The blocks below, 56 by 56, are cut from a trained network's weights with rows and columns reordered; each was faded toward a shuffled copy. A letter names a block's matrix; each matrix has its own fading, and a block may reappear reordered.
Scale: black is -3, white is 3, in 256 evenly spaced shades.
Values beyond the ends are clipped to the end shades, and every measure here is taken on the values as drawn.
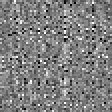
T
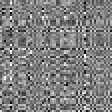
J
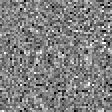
T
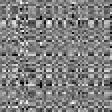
J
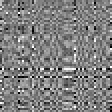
J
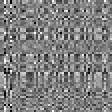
J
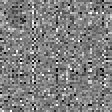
T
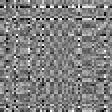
J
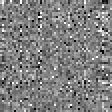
T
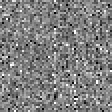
T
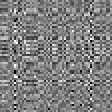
J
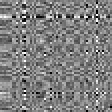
J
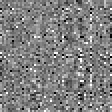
T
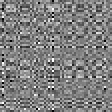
J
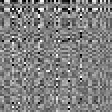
J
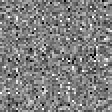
T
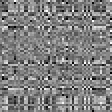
J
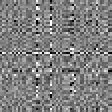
J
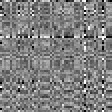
J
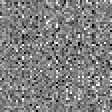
T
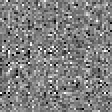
T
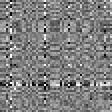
J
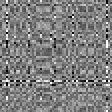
J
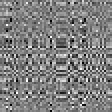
J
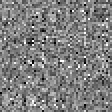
T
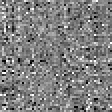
T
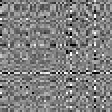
J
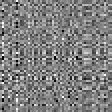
J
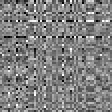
J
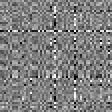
J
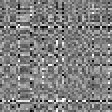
J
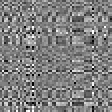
J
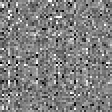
T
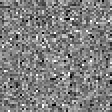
T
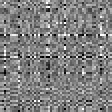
J
